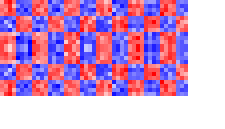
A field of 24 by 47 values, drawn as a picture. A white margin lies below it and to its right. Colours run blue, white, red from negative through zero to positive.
Average level on the scale: 50%. Mirror symmetry: top to bottom. Histogram: two levels. Grain: checkered.
